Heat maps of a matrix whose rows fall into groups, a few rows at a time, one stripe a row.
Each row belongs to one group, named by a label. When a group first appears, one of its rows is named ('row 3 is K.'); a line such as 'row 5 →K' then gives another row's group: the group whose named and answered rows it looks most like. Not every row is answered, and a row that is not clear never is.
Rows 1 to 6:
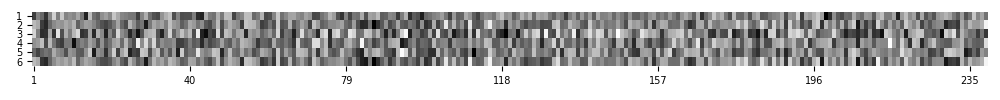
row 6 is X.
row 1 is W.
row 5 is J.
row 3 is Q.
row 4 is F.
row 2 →X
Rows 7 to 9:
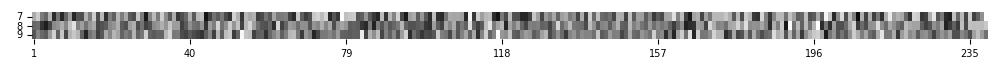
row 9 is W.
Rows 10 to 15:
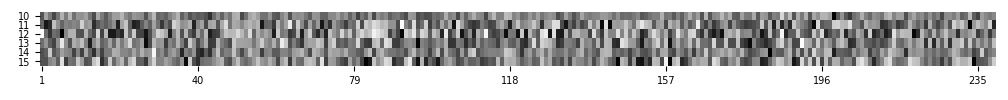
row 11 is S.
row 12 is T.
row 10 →W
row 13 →Q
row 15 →J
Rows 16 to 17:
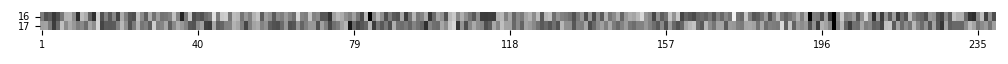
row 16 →S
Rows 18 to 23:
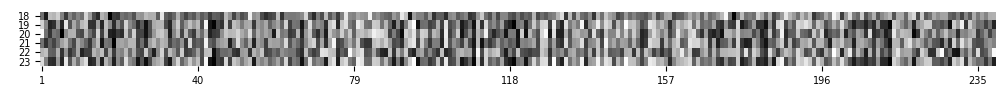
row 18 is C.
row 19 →Q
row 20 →T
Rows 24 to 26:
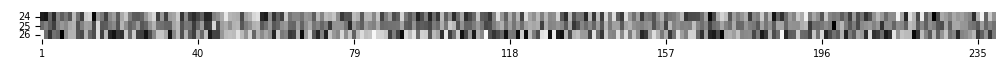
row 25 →S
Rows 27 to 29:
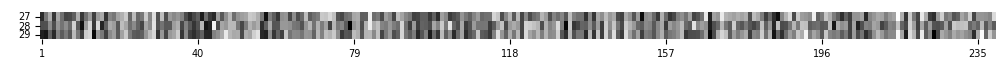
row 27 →F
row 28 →S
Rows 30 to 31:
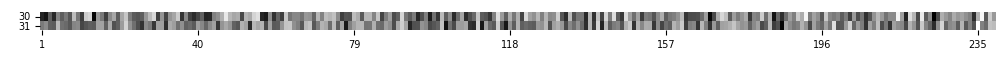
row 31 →F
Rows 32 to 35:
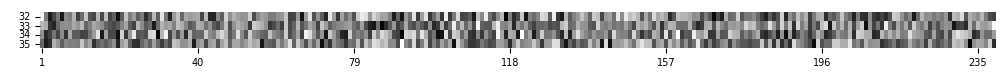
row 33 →X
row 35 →S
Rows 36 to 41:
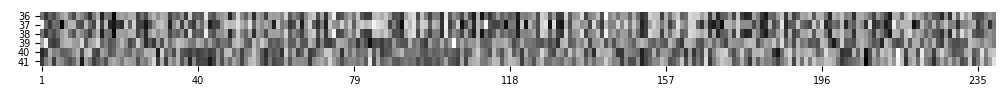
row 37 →T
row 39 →X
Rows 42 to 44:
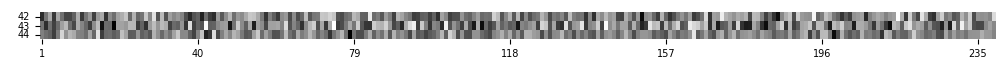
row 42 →F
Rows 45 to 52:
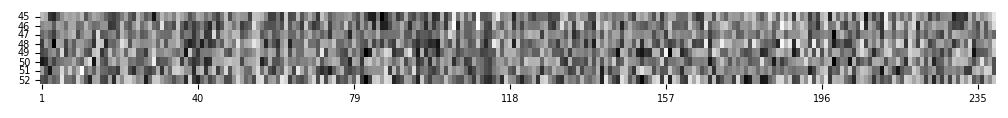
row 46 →C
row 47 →S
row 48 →F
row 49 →J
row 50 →S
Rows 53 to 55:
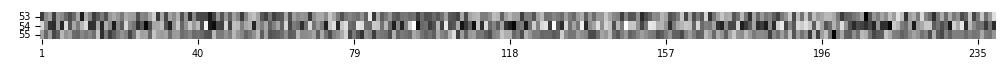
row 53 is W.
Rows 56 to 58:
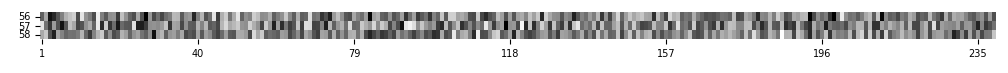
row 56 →S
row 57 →T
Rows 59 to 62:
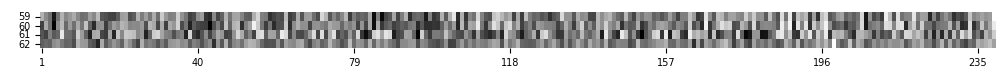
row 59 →X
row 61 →J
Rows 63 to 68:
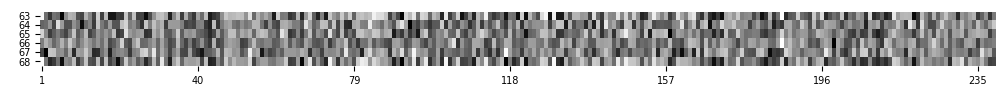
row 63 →T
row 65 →Q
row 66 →C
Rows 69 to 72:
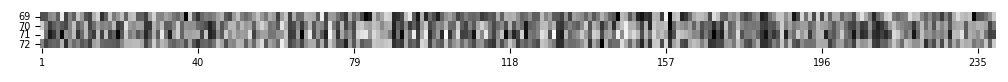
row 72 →J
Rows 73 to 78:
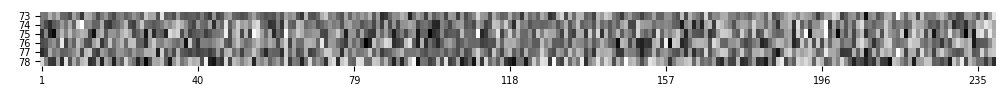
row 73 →C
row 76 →J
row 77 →C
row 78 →Q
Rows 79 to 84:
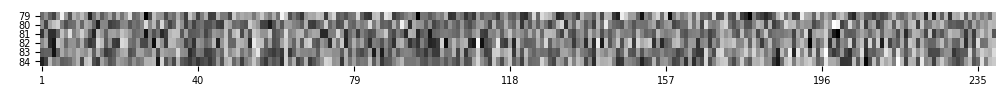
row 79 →Q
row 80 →C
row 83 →X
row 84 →C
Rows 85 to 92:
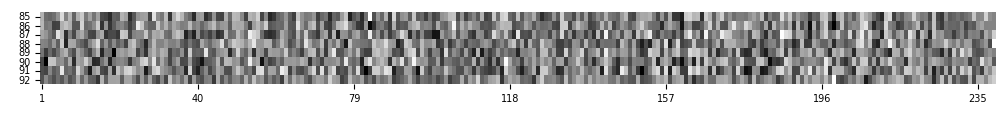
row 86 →X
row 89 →J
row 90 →C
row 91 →J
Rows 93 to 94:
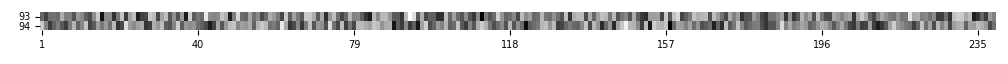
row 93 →J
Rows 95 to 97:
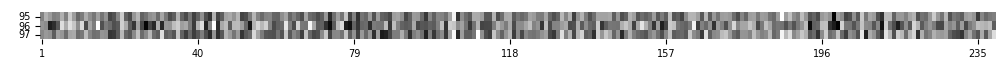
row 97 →C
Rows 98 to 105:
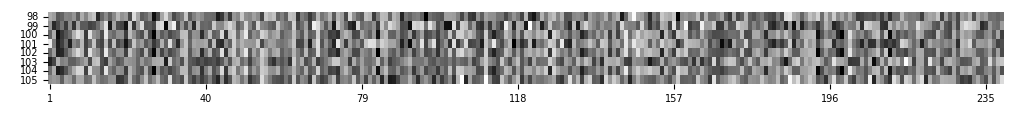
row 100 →S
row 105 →C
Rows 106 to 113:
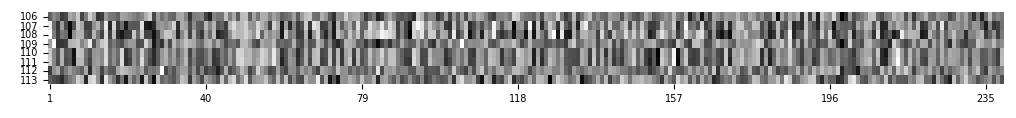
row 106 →W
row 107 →T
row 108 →T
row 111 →T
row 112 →W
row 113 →S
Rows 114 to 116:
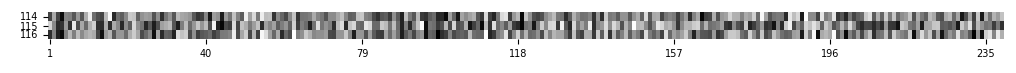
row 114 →F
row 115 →Q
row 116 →W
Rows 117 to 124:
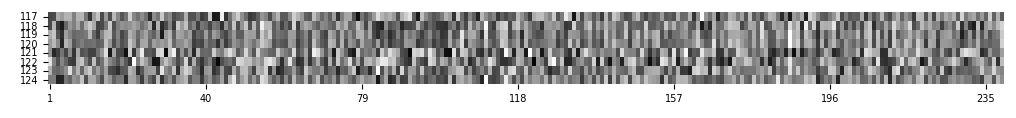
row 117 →C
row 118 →W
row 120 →F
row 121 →J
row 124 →S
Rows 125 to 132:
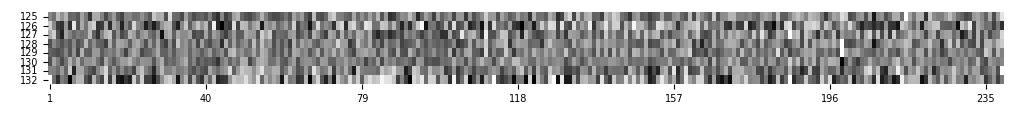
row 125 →C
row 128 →W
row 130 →W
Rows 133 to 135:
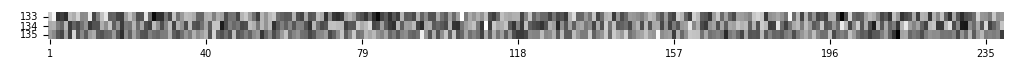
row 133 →X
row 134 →F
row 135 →Q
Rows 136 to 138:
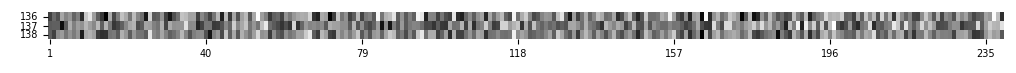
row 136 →W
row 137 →X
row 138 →W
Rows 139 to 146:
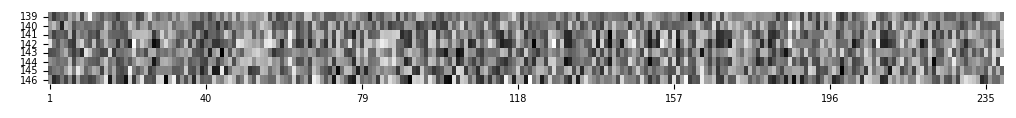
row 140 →F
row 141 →J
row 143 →F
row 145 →C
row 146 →J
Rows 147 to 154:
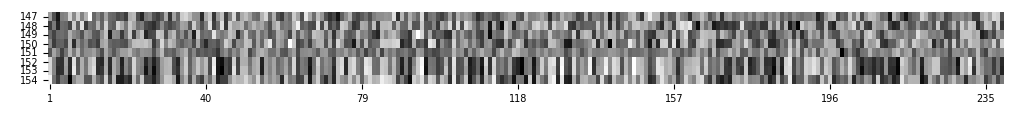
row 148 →S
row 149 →J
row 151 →W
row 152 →Q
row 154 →T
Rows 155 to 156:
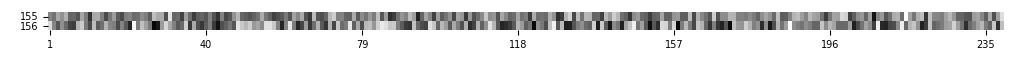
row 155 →C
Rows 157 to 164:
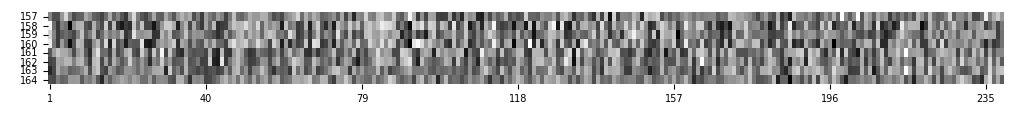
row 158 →T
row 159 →Q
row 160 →T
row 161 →C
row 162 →C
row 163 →C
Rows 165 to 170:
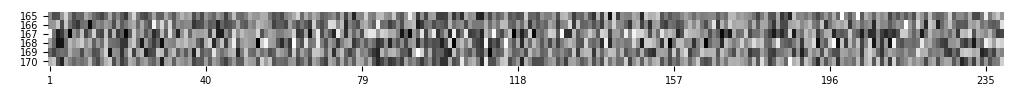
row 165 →F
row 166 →F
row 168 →X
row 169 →J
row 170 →F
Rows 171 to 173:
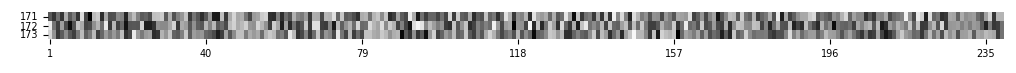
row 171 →S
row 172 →T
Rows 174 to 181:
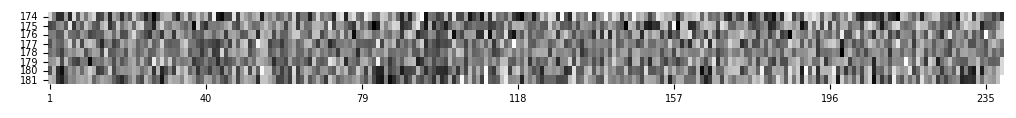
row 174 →Q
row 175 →J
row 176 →F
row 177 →W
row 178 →S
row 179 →F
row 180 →W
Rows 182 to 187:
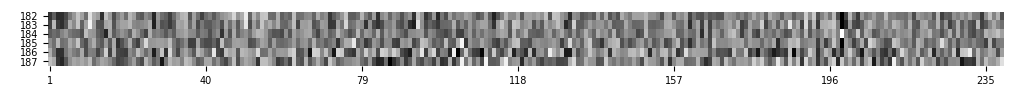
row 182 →S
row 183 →W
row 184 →W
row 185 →C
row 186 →Q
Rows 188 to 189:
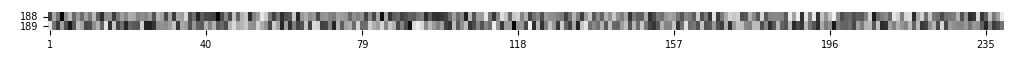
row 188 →W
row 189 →T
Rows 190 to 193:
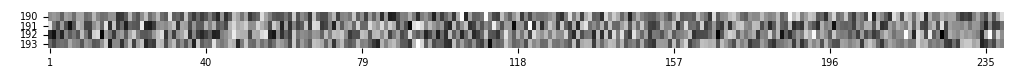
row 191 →T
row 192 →S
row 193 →J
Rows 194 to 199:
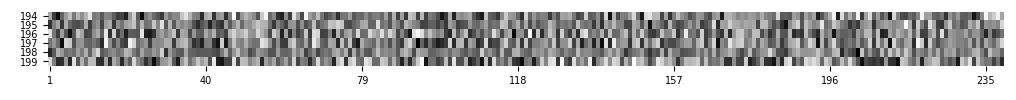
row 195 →F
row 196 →T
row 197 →F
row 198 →C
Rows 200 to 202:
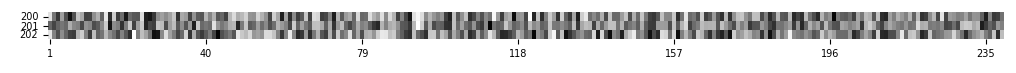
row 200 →T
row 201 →J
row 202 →T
